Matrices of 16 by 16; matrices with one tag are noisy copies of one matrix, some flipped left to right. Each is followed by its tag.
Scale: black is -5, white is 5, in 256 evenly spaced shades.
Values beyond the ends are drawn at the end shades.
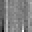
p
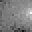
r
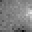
r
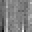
p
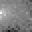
r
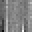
p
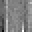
p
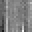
p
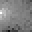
r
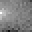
r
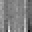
p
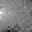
r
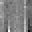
p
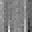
p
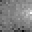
r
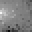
r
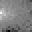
r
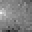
r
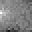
r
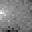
r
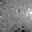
r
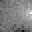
r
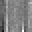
p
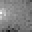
r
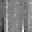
p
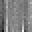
p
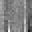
p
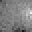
r
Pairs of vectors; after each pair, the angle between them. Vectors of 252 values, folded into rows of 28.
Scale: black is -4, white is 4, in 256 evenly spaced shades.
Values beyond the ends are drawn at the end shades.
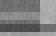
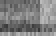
nearly parallel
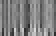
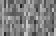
partly opposed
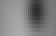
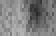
nearly parallel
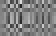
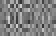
nearly opposite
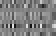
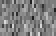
partly aligned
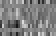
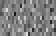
orthogonal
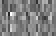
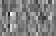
nearly parallel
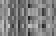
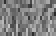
partly aligned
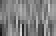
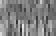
nearly opposite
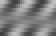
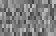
orthogonal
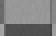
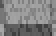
nearly parallel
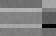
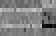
nearly parallel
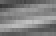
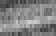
nearly parallel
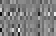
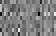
nearly parallel
